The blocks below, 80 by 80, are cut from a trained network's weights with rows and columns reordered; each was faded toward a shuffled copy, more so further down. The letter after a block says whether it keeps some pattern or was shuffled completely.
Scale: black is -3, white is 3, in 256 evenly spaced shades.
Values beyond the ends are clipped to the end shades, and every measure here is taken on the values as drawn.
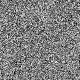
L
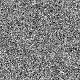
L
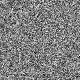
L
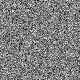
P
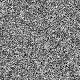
L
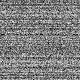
P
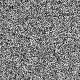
L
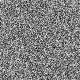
L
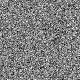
P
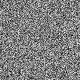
L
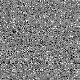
P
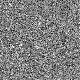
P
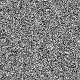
L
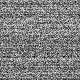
P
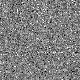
P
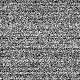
P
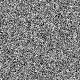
P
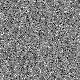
L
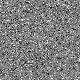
L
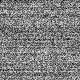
P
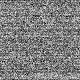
P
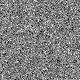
L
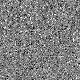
P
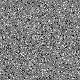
P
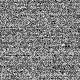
P
